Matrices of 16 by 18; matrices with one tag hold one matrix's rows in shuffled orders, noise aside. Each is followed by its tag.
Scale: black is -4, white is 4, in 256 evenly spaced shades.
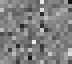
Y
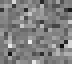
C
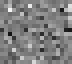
C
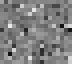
C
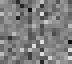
Y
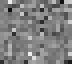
C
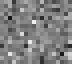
C
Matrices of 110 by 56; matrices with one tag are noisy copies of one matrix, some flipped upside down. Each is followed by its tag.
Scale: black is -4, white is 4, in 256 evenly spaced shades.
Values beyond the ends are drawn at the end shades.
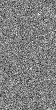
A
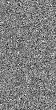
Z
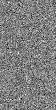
Z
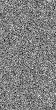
A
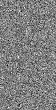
Z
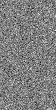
A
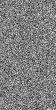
A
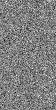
A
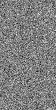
A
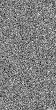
A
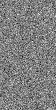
A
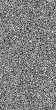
A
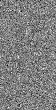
Z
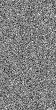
A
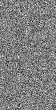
Z
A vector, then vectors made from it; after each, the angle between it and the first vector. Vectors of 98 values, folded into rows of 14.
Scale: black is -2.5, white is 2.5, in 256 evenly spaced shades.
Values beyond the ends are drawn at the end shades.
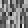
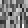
nearly parallel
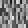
orthogonal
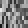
orthogonal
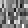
partly aligned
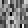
nearly parallel
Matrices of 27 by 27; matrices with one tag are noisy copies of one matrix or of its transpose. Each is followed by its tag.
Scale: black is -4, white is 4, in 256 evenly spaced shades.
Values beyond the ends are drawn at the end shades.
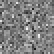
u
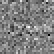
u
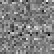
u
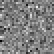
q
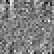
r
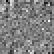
r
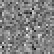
u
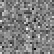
u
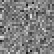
q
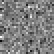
q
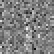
u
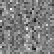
u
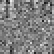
r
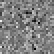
u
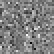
u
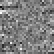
r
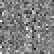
u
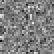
q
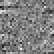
r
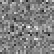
u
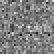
u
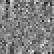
r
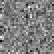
q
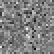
u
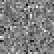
q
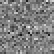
u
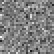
q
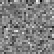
q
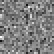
q
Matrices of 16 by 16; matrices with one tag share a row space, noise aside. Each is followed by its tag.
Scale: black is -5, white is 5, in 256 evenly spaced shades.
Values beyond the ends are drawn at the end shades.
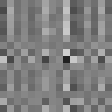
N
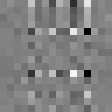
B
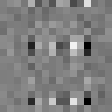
B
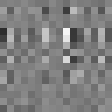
N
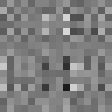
N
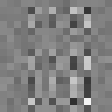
B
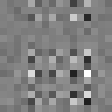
B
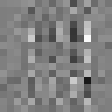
B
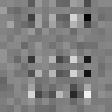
B
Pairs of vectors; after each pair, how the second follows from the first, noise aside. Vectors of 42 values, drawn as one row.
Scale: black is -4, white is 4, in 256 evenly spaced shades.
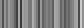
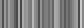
copied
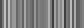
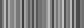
copied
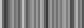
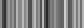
wrapped around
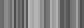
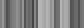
wrapped around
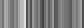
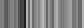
negated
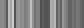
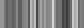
wrapped around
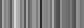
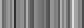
wrapped around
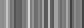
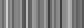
wrapped around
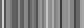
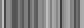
copied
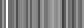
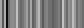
negated
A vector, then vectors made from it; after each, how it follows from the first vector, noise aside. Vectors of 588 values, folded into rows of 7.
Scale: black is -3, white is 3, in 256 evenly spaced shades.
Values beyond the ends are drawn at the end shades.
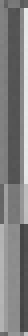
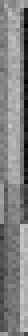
negated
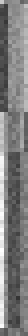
reversed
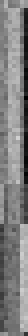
negated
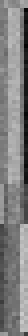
negated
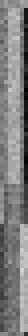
negated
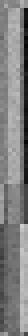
negated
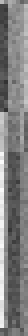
reversed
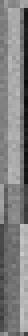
negated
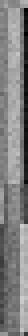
negated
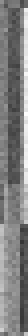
copied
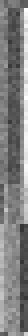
copied
